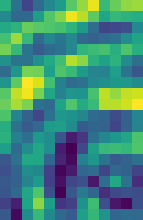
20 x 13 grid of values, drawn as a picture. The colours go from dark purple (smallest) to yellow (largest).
Ninth with the lowest average: bottom middle. Seam: horizontal, 50% of the way down, the top part higher. Rings: centred on the bottom right. Average level on the scale: 50%.
